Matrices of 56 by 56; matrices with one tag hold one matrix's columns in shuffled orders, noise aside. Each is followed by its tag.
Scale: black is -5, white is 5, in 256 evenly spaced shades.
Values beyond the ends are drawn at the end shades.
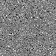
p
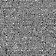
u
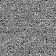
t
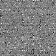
u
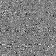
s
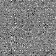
u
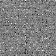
u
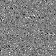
p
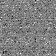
t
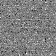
t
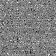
t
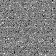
t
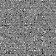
u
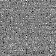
u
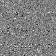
s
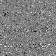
s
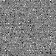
u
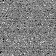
t
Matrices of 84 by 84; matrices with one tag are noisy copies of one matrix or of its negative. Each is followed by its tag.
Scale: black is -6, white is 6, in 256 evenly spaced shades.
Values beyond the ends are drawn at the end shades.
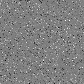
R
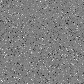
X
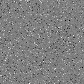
R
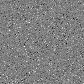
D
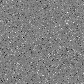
X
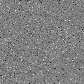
R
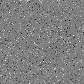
R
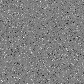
X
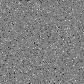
R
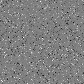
X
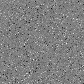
D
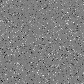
X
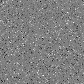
X
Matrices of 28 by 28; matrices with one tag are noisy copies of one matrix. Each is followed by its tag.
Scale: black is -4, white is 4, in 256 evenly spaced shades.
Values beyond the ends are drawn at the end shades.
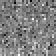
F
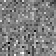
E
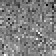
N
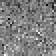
N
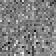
E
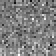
F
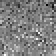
N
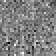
E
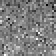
N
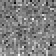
F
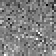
N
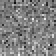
F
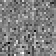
E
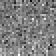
F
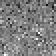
N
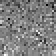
N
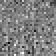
E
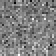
F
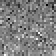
N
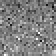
N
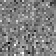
E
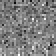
F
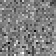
E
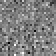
E
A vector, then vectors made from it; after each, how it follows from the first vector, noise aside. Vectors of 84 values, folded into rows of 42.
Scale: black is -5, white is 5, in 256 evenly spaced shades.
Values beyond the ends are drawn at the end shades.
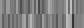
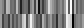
scaled up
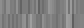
shrunk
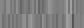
shrunk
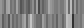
copied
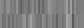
shrunk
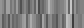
copied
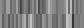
copied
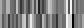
scaled up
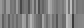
copied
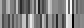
scaled up
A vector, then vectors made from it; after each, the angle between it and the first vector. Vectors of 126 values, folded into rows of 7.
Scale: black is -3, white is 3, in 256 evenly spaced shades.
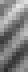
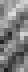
nearly parallel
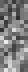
partly opposed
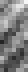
nearly parallel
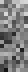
partly aligned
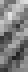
nearly parallel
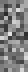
orthogonal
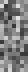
orthogonal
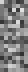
orthogonal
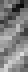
nearly opposite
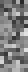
orthogonal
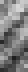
nearly parallel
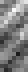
nearly parallel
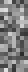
orthogonal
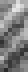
nearly parallel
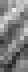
nearly parallel
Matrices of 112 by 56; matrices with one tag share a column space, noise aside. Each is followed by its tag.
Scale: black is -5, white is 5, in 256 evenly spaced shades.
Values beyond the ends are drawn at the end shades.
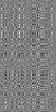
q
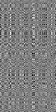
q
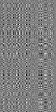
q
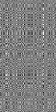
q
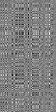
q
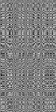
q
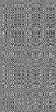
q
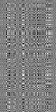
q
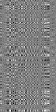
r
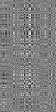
q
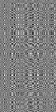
q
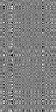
r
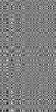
r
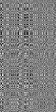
q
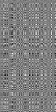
q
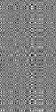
r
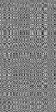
q
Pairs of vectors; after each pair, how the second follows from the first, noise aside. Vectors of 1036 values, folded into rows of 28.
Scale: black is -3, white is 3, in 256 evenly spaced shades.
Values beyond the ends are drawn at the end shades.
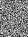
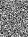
negated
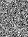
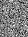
shuffled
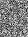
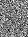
shuffled
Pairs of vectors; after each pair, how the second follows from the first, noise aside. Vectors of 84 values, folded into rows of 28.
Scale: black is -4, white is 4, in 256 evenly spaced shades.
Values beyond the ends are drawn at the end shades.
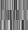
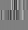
partly zeroed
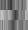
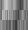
wrapped around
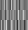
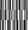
scaled up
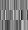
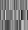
copied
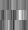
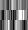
scaled up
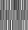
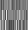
wrapped around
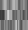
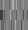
partly zeroed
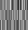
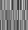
copied
